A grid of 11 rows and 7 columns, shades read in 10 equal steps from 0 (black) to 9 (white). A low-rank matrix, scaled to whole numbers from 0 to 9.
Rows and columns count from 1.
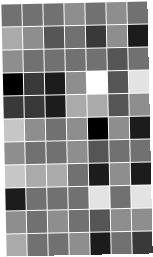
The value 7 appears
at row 6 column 1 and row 8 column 1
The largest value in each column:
7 6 6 6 9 5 8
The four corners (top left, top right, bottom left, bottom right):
4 4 6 2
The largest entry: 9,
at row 4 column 5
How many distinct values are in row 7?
3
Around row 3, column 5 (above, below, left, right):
2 9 4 3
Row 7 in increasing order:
3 4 4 4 4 5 5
